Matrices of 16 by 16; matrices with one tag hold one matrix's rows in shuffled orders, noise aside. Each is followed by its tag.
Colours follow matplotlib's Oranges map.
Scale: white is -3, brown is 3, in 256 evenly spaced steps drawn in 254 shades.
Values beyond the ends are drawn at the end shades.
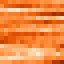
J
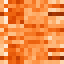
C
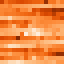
J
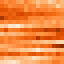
J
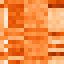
C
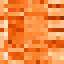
C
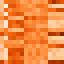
C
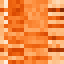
C
